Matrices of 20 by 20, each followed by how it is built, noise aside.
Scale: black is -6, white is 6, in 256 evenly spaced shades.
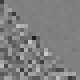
lower triangular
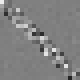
banded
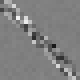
banded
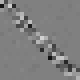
banded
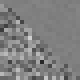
lower triangular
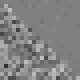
lower triangular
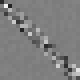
banded
